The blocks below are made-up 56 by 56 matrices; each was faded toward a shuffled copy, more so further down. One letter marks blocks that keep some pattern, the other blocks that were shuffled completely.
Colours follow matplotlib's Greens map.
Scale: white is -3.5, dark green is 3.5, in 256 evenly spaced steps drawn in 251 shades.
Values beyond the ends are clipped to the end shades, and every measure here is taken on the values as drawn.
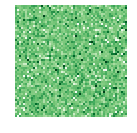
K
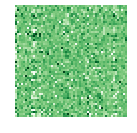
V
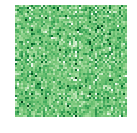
V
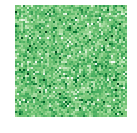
K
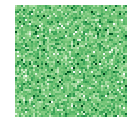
K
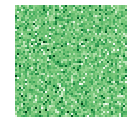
K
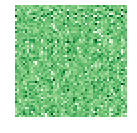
V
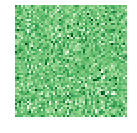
V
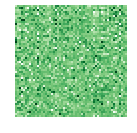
V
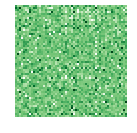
V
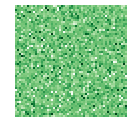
K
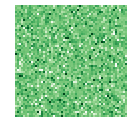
K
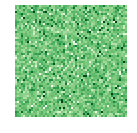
K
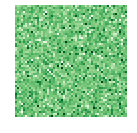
K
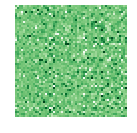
V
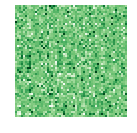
V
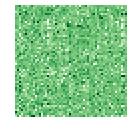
V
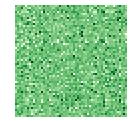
V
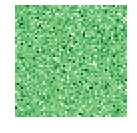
K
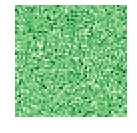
K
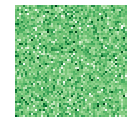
K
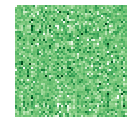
V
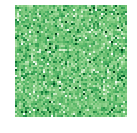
K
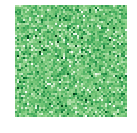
K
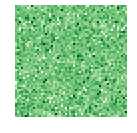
K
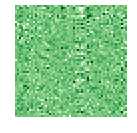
V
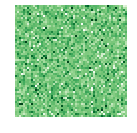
K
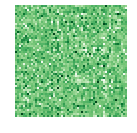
V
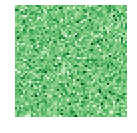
K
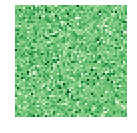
K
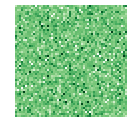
K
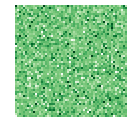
K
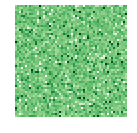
K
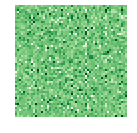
V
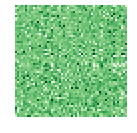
V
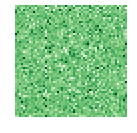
V
